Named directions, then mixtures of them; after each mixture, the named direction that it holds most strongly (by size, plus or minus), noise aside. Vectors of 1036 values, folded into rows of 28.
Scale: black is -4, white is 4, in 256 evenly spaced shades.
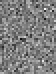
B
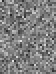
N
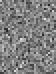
B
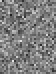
N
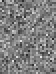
N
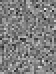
B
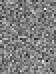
B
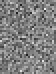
B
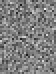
B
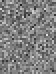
N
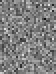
B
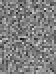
B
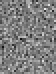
B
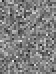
N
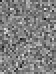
B
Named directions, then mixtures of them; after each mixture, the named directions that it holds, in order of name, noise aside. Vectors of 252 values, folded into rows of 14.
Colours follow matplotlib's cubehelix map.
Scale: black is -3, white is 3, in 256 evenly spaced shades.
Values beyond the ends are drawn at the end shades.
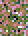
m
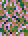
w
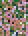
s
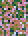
s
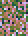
s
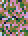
w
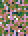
m, s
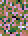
m, s, w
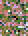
m, w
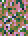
s, w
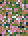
m, s, w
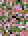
m, s, w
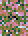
m, w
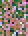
s
